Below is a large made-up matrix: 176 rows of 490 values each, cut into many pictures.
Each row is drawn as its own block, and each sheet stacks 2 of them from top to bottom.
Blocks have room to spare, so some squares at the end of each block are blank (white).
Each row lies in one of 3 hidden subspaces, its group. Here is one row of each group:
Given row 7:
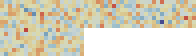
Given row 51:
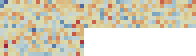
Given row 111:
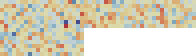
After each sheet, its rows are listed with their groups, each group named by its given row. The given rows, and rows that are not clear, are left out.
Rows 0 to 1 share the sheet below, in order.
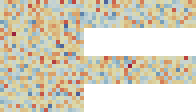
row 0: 111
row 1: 51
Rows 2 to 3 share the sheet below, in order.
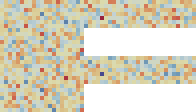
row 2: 111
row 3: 111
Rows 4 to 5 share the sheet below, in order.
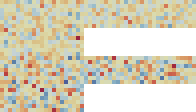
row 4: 51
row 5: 111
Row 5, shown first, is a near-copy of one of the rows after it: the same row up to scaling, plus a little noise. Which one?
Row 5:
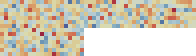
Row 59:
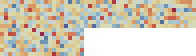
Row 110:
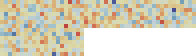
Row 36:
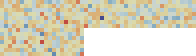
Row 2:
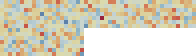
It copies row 59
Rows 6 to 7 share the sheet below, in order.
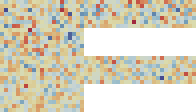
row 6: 51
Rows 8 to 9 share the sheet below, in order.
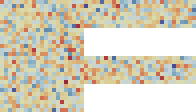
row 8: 7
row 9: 111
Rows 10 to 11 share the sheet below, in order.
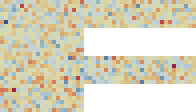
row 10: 7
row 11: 111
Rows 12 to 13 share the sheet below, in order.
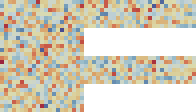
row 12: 7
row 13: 7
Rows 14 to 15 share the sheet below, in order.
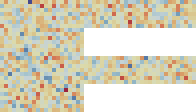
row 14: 51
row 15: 51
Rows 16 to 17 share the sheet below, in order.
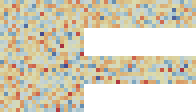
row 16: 111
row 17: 7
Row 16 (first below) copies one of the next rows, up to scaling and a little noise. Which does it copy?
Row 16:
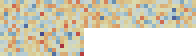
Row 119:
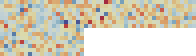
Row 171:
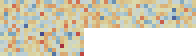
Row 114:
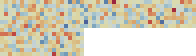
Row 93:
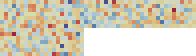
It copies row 171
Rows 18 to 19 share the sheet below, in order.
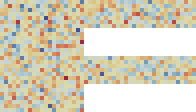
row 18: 7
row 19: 111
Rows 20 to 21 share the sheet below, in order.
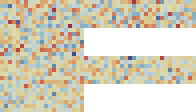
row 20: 7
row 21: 7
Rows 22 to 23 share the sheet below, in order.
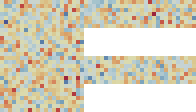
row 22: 7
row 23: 111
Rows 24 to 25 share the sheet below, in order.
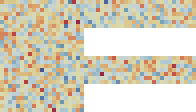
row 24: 111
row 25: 111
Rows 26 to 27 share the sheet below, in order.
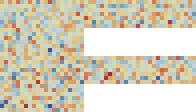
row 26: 51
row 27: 51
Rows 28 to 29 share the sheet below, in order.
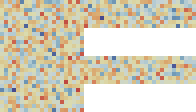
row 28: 111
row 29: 111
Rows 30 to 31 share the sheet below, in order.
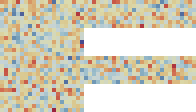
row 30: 51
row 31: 111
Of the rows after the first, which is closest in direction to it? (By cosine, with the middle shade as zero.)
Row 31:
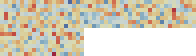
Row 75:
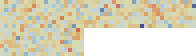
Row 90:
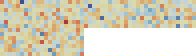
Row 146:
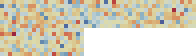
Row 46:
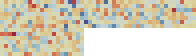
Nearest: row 146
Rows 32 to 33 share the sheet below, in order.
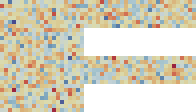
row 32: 7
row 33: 111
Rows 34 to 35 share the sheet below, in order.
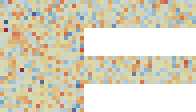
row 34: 51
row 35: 7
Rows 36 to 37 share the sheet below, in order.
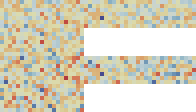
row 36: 111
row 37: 111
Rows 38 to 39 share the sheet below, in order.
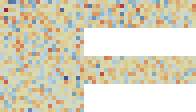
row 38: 51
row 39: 111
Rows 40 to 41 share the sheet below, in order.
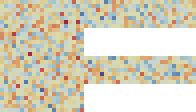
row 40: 111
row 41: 111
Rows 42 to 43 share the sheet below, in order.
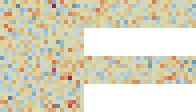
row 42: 51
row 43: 7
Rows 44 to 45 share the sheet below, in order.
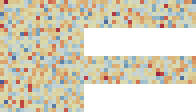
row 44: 51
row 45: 51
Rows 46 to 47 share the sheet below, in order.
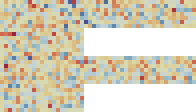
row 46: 111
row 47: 51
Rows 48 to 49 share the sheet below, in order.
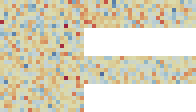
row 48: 111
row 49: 111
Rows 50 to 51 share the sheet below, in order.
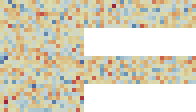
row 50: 7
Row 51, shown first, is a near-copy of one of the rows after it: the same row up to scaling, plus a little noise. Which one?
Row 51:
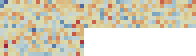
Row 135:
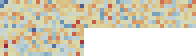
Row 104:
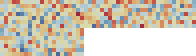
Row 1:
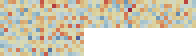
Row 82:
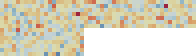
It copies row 135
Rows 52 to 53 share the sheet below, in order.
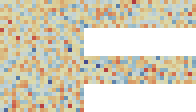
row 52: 7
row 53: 7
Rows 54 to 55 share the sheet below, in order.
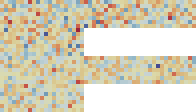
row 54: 7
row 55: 7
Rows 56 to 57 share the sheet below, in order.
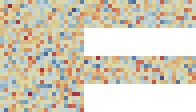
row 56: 7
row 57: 7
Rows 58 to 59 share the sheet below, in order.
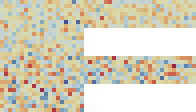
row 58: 111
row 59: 111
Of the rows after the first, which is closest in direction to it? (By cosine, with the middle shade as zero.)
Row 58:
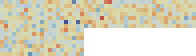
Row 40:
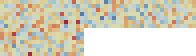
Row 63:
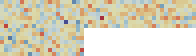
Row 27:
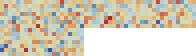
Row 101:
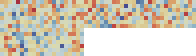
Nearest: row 63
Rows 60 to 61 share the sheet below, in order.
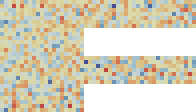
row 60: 7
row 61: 7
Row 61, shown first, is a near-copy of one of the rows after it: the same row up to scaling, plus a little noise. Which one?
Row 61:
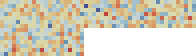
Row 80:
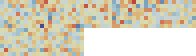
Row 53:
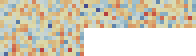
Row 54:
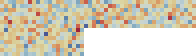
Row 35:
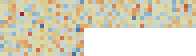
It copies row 53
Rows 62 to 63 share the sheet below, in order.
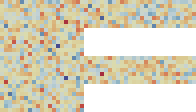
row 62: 111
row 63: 111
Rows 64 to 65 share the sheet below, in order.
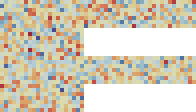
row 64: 51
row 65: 51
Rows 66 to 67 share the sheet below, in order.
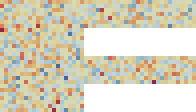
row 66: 51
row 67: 111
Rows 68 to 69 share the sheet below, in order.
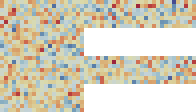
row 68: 7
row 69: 7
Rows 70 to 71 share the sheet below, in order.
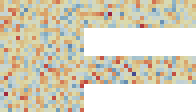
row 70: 7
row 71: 7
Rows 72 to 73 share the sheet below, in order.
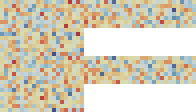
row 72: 111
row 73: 111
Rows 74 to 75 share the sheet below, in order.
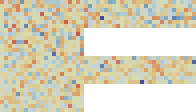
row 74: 111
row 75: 7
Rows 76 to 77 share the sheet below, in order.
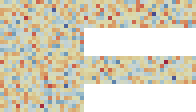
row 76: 51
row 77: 7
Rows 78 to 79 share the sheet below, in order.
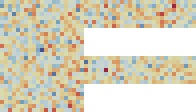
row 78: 7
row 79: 7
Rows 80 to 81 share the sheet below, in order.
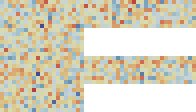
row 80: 7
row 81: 51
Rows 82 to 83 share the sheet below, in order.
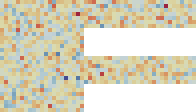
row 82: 51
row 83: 111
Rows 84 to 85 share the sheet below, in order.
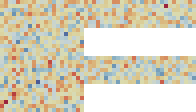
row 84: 51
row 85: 51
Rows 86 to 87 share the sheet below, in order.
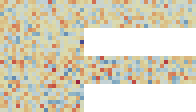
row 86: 51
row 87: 7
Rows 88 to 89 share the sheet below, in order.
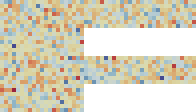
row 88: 7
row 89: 111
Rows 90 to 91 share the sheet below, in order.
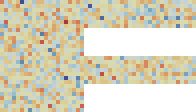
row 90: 111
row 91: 111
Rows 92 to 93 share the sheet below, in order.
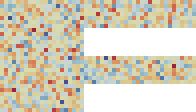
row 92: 7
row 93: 111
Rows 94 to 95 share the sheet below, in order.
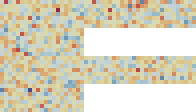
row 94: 51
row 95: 7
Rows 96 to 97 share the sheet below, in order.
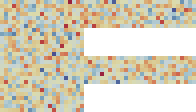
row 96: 111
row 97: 111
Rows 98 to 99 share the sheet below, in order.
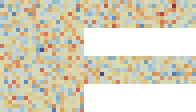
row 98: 7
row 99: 111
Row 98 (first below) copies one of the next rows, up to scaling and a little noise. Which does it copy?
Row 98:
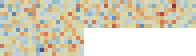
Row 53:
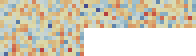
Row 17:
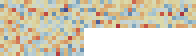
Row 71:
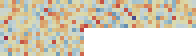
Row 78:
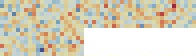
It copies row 78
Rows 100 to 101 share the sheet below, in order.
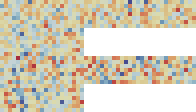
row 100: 51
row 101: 51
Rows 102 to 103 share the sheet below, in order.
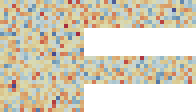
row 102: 111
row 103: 51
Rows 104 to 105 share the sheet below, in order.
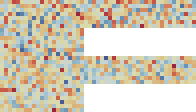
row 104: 51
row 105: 111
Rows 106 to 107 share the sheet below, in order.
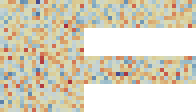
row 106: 51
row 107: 51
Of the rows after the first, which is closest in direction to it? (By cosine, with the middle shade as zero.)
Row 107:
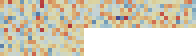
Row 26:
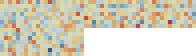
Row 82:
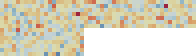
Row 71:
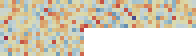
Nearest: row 26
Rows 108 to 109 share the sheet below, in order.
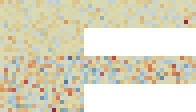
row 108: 111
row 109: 111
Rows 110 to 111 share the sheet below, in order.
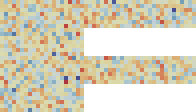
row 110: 111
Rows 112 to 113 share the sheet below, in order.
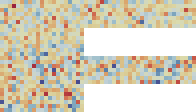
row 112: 7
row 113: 7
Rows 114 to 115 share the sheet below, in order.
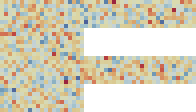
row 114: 111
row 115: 111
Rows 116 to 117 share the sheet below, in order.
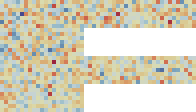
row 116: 51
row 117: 51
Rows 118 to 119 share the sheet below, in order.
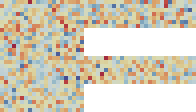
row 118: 51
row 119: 111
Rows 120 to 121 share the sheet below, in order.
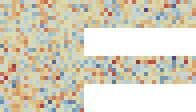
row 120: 7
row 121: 7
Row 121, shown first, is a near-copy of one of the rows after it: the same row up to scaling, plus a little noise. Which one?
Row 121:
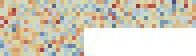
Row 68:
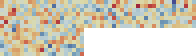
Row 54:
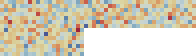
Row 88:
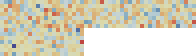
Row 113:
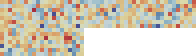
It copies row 68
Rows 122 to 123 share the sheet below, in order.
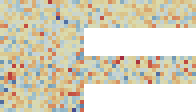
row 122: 111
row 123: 7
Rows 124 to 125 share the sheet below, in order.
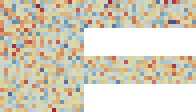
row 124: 7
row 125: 111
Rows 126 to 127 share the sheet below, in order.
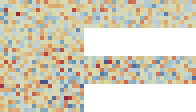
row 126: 7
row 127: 7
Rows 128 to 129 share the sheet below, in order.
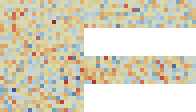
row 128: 51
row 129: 111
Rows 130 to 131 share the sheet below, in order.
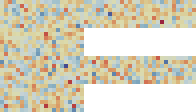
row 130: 7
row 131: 7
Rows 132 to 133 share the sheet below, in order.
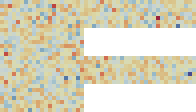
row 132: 7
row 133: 111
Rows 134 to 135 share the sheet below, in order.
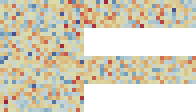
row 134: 111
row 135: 51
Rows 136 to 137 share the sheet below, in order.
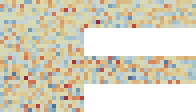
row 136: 7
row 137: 51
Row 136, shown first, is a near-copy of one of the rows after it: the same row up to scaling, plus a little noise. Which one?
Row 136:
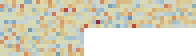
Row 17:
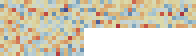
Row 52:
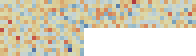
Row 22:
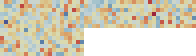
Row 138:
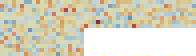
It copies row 138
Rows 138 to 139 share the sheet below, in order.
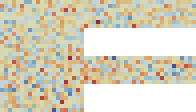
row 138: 7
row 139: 111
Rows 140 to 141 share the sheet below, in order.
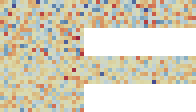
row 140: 7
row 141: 111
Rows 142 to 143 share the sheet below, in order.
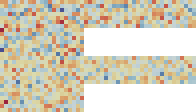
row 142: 51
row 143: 51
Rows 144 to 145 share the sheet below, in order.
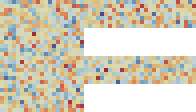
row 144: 51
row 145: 7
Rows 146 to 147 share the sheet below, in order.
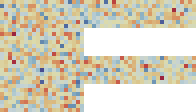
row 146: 111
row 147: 7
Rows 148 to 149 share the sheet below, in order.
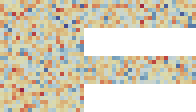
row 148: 51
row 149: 51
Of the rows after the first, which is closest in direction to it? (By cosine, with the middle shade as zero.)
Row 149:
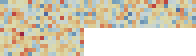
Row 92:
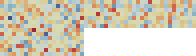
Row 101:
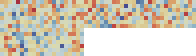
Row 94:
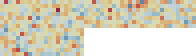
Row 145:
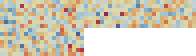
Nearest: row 94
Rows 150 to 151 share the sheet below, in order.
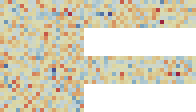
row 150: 7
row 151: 51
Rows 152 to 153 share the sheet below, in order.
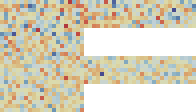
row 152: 111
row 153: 111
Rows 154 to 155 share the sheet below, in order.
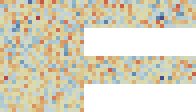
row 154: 51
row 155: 7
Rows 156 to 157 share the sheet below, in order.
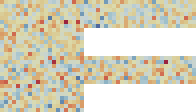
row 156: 111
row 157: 51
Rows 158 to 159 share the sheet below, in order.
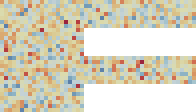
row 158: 111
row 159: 51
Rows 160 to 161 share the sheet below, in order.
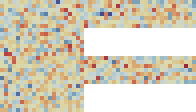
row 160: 7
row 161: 7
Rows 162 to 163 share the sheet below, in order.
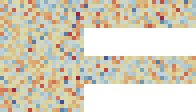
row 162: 7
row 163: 111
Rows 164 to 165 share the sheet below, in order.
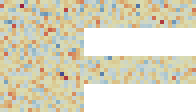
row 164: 7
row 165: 111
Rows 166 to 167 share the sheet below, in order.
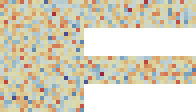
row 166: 51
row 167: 111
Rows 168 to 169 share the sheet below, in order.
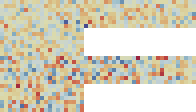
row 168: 111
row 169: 51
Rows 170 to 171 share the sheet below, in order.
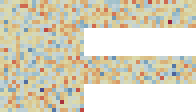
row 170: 7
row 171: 111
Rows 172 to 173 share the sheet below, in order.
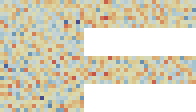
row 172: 111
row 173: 51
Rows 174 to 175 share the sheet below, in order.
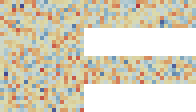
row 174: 7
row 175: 111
